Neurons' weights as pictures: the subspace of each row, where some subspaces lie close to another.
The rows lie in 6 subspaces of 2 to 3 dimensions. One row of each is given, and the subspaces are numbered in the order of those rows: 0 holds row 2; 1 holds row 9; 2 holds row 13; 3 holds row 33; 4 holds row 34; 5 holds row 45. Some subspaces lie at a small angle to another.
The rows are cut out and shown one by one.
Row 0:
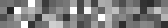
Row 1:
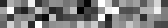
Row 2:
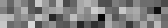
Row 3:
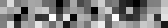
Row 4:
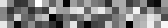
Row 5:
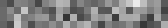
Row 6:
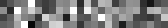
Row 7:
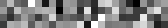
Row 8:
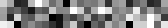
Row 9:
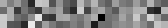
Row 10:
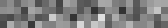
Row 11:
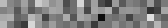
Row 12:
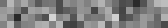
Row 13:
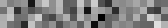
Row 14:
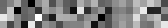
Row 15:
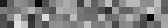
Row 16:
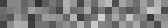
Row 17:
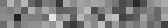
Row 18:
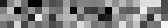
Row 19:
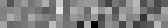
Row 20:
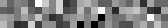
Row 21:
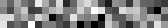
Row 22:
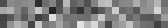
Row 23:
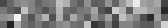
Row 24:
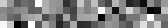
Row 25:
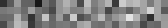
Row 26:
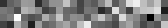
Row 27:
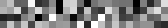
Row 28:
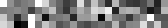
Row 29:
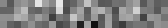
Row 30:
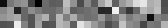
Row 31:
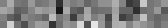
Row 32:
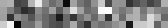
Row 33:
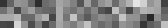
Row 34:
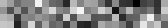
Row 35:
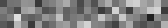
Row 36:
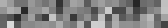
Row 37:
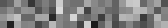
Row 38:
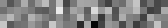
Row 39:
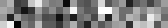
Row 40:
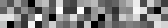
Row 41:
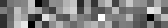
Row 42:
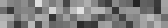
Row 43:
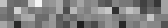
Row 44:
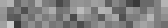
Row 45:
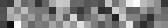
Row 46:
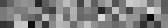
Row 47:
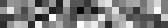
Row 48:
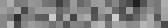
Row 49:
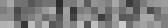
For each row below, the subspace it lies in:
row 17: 5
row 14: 1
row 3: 4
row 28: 1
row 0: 2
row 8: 5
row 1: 5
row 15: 1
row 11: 2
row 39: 5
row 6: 2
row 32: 5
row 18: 1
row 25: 2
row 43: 3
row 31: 1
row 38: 2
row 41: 1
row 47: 4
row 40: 1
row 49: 3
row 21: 0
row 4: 5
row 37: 1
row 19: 2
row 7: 2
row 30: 3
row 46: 3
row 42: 4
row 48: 4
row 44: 5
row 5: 4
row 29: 3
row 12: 5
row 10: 0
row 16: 2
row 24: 3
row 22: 4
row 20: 3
